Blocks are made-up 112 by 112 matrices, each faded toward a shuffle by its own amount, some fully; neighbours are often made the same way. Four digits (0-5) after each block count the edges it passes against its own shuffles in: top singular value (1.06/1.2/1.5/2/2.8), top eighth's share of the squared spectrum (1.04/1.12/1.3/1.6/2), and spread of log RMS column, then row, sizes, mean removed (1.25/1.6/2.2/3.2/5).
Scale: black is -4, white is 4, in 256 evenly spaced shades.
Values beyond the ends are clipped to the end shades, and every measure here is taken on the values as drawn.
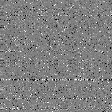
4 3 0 2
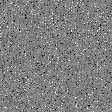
0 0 0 0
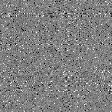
4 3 1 2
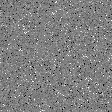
0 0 0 0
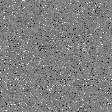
3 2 0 1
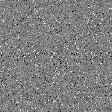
3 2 0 1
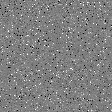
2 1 0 0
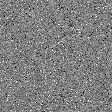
0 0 0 0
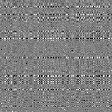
5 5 3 4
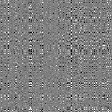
5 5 4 3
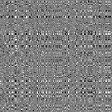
5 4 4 4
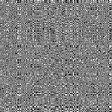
5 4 3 3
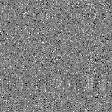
4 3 1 1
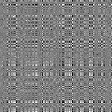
5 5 4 4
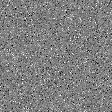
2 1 0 0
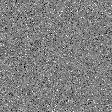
2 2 0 0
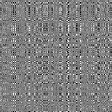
5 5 4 4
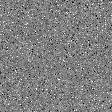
1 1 0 0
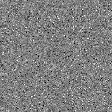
3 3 1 1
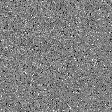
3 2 1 0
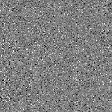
3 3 2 1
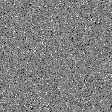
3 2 0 0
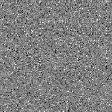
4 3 2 1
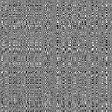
5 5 4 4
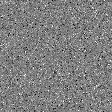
0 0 0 0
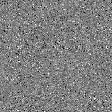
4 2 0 1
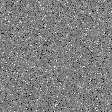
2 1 0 0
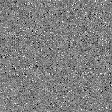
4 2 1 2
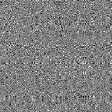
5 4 2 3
